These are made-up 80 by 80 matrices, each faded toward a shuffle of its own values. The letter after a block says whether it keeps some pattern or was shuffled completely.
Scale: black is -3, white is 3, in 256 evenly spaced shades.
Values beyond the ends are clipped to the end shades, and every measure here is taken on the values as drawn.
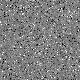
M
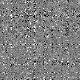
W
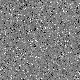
M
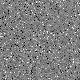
M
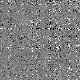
W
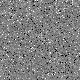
M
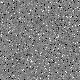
M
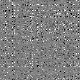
W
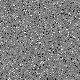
M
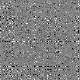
W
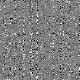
W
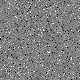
M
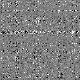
W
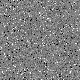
M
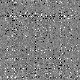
W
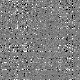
W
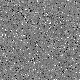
M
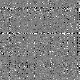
W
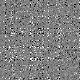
W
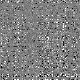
W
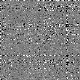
W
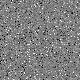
M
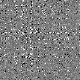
W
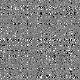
W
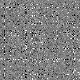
W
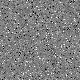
M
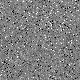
M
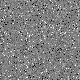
M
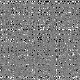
W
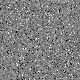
M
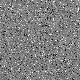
M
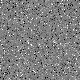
M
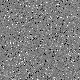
M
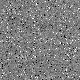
M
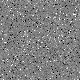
M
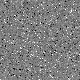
M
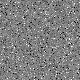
M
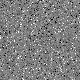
M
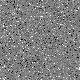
M
